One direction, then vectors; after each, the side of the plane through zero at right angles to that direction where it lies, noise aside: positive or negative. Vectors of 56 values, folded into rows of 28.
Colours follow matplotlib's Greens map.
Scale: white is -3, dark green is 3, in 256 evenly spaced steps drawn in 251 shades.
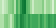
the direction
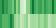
negative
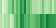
positive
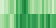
positive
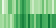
positive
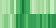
positive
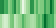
negative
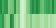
negative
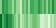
negative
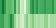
negative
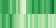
negative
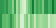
negative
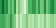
negative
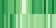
negative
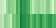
positive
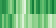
negative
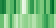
negative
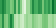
negative
